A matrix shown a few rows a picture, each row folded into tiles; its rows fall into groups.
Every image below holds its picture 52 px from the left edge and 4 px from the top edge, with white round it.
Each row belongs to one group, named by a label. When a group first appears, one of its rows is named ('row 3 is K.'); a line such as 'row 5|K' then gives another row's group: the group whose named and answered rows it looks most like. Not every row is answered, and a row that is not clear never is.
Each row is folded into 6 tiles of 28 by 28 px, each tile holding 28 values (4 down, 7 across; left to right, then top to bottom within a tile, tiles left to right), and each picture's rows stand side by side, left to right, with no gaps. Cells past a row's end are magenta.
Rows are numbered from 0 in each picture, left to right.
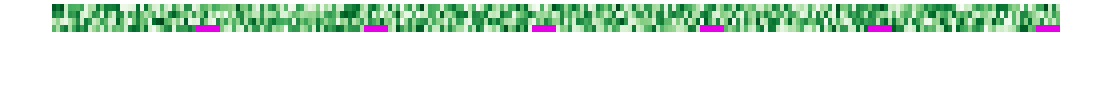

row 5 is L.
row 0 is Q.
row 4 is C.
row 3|C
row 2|Q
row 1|C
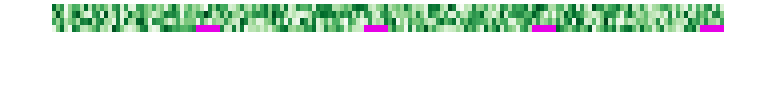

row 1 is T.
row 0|Q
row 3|L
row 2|C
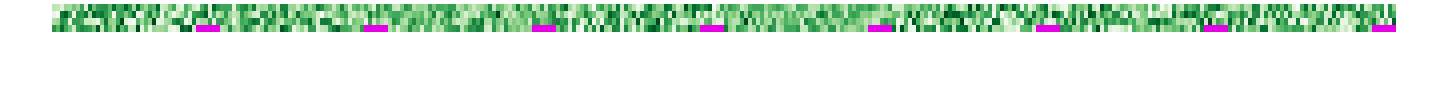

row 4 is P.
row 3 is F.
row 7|L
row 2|T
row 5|L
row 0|L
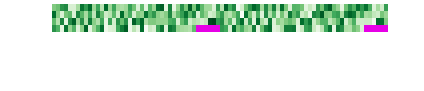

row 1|P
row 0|P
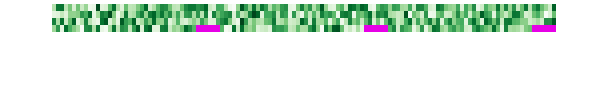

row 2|P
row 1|T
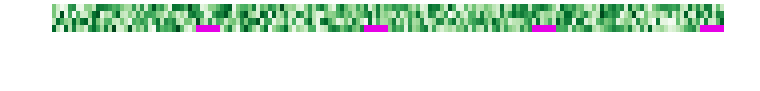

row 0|T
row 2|C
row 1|Q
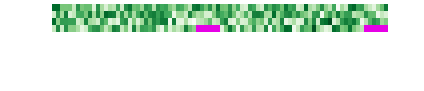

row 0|F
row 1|Q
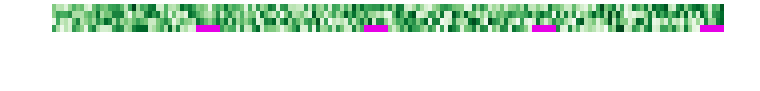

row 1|C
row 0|T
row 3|T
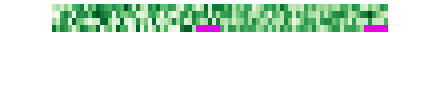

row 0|L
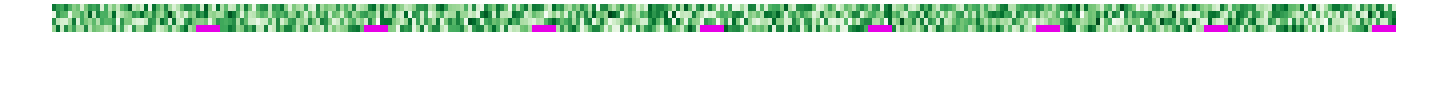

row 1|L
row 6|Q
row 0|F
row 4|L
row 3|F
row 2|P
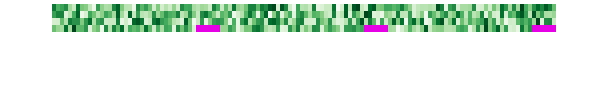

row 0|Q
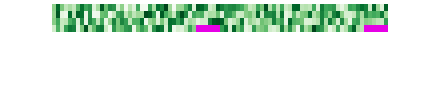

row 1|F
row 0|P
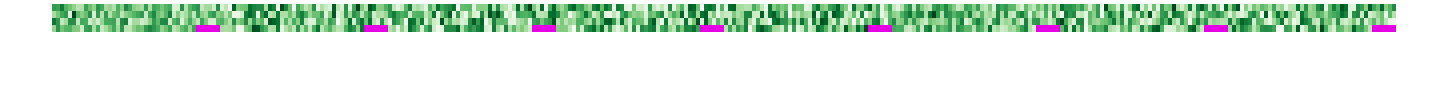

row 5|L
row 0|F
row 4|F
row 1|C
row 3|C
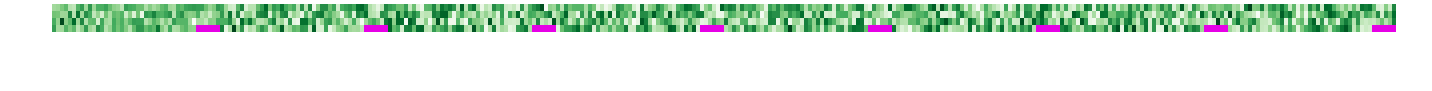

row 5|C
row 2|L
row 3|Q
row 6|L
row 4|Q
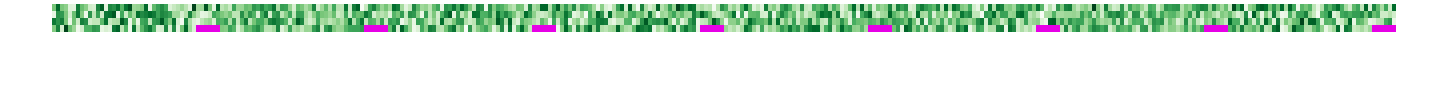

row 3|Q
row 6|F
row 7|P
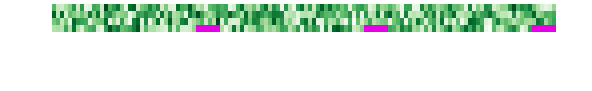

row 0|T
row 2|T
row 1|T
